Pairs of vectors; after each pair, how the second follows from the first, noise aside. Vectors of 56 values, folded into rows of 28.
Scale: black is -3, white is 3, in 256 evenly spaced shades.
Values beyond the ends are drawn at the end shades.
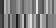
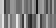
negated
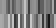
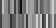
wrapped around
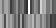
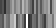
reversed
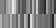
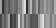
reversed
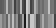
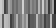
wrapped around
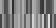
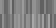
shrunk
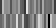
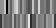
reversed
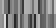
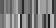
wrapped around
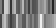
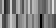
negated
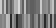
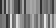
negated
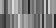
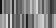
reversed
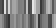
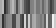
wrapped around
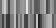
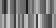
negated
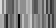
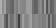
shrunk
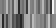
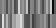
negated
